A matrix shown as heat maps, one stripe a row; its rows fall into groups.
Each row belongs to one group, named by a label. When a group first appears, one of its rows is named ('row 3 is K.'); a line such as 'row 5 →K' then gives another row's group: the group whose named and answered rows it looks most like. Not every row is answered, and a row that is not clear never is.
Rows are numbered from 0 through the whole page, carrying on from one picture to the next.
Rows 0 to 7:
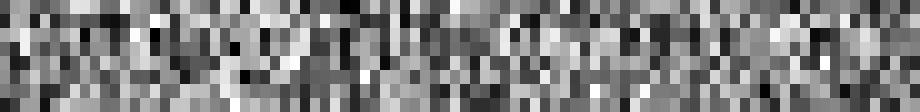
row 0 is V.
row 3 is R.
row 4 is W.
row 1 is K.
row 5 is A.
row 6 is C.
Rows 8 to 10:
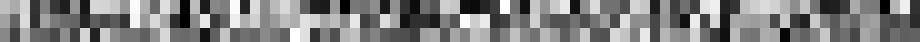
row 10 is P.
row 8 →R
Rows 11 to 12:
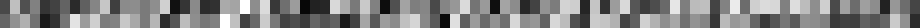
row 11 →W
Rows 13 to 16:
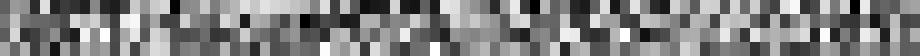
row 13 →K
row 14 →V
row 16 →P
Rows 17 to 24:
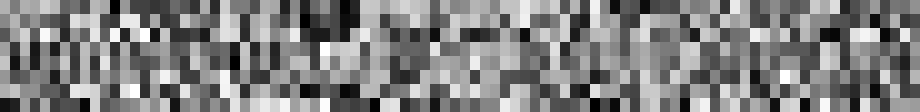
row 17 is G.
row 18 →V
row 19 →R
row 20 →P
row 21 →P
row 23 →V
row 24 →K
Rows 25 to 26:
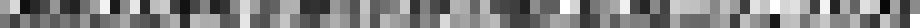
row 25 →W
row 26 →A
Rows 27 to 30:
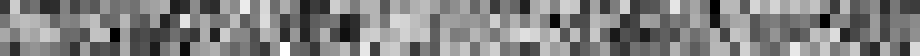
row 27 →W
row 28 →V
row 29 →G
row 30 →A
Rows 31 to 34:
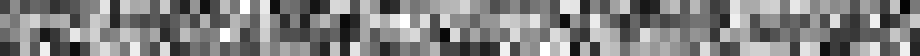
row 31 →W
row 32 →G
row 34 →R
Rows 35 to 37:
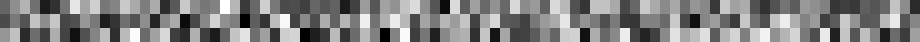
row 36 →A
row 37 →W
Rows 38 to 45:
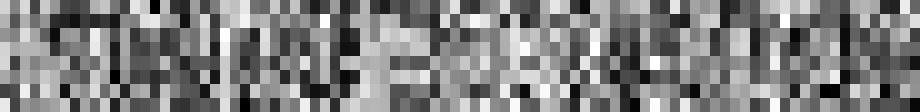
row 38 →R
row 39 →K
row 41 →G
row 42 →P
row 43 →G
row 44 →R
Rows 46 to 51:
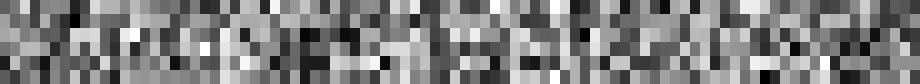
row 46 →R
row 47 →K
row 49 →C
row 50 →W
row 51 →C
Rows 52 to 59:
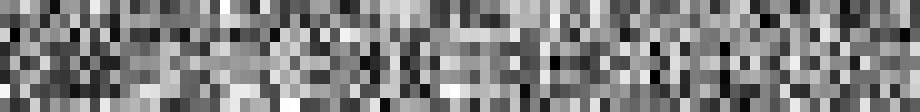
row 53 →C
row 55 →A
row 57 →A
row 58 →K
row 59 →W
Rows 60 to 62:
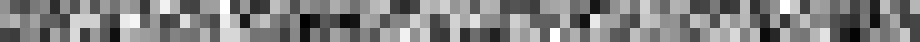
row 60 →A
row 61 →V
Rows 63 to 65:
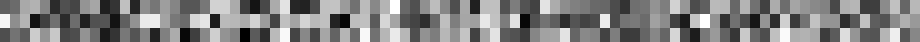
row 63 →A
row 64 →K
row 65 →A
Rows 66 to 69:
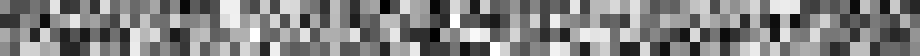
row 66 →W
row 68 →K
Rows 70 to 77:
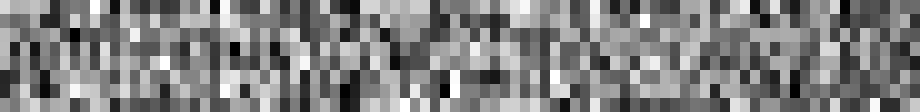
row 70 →G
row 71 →C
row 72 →W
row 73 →P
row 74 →P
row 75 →C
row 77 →G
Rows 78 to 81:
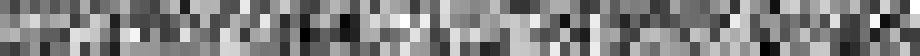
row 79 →G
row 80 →V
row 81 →C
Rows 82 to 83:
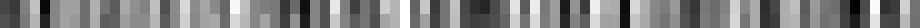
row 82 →C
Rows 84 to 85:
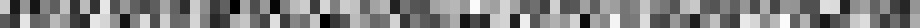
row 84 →P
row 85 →R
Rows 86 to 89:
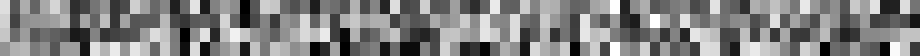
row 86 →R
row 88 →K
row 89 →R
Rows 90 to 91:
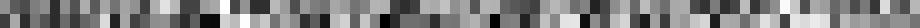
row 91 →W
